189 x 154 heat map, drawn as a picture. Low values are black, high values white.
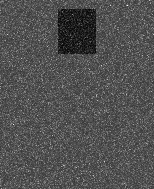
A few values lie far out on both sides of the bulk. Overall the values sit about 30% of the way up the scale. Neither half mirrors the other. The top middle is the ninth with the lowest average. No regular stripes run through it. An odd patch, lower than its surroundings, sits in the top middle.
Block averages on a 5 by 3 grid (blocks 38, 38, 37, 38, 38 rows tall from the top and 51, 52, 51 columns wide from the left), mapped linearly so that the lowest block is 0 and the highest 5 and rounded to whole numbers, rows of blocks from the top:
505 / 525 / 555 / 555 / 555
